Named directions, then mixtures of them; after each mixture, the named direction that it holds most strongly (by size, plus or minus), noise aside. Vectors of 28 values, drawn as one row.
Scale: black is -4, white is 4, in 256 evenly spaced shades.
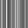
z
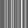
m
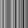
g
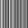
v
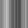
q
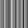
g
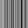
m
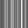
m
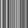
z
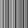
g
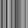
z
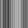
q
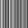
v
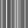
z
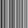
v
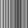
v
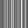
m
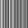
v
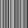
v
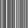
z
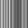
v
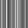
z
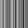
g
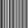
v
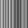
v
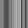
q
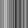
q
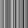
g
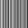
v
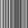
v
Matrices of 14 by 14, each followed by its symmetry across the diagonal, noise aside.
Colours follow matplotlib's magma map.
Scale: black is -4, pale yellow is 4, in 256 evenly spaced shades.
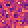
neither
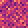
symmetric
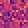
neither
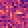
neither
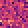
neither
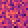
neither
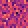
neither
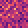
symmetric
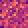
symmetric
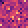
symmetric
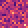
symmetric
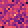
symmetric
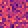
neither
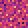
symmetric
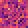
symmetric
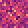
symmetric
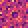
symmetric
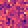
neither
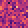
neither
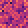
symmetric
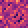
symmetric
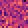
neither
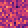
neither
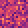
symmetric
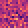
neither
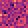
symmetric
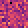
neither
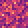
symmetric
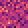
neither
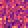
neither
